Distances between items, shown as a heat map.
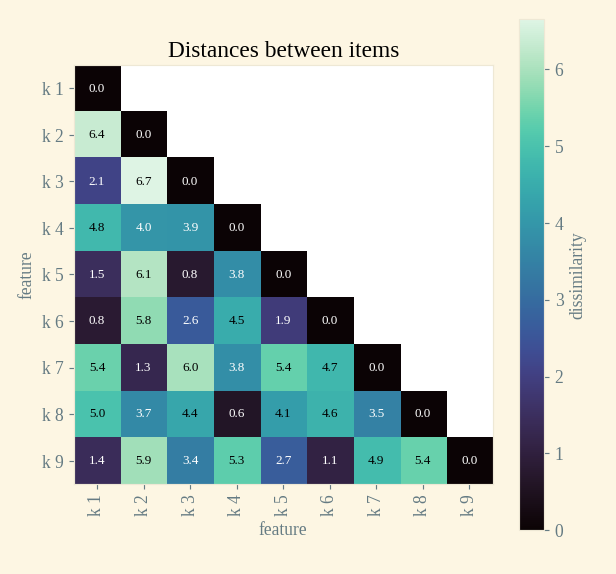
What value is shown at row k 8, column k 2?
3.7
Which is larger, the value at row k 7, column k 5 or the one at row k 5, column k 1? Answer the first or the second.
the first
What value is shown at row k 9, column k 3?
3.4
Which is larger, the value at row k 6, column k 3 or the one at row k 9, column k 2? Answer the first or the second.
the second
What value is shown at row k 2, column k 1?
6.4
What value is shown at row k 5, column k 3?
0.8
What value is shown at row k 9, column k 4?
5.3
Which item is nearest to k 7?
k 2
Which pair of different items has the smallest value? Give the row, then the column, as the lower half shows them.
k 8, k 4
